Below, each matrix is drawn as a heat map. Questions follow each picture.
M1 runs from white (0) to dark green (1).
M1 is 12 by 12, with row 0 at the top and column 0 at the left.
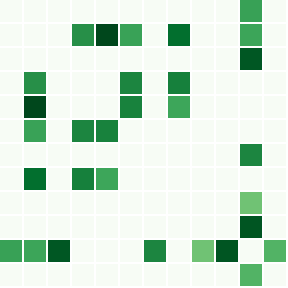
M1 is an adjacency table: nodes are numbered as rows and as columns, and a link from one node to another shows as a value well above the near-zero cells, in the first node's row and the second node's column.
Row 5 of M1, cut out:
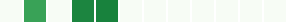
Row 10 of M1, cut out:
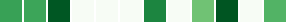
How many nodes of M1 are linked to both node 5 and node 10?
1
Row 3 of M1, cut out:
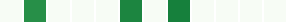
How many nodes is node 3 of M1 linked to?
3
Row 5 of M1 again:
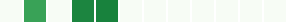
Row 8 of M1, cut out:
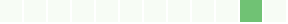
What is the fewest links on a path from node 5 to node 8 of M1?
3
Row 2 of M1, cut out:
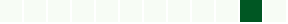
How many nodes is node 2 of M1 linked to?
1
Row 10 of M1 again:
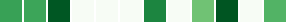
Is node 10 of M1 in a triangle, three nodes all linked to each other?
no
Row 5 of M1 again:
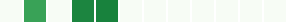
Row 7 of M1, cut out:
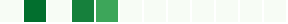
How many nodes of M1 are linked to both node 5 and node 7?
3
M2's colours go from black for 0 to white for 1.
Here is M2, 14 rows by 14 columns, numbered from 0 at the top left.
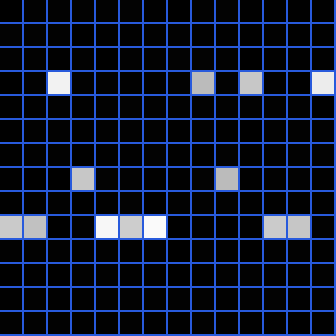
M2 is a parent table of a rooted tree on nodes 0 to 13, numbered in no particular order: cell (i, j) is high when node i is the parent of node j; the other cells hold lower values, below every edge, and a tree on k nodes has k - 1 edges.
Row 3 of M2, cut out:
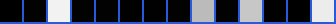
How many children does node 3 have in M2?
4
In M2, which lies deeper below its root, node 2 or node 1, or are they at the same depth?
the same depth
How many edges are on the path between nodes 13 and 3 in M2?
1
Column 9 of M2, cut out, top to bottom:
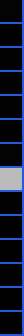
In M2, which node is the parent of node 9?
7
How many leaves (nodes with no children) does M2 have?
11
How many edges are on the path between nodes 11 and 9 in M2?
1
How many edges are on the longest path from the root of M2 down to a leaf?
2
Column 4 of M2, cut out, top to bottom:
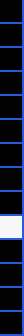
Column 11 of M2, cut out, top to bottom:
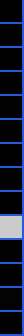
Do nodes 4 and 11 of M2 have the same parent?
yes
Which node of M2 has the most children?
9
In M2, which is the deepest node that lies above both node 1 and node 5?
9
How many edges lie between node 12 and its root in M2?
2
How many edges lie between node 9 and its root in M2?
1
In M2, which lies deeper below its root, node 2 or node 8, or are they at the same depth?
the same depth
